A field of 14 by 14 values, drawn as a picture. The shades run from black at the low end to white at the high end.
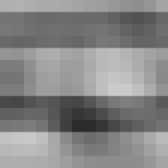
There is no overall slope. Stripes running across repeat 2 times from top to bottom. The middle right is the ninth with the highest average. The ninth with the lowest average is the bottom middle.
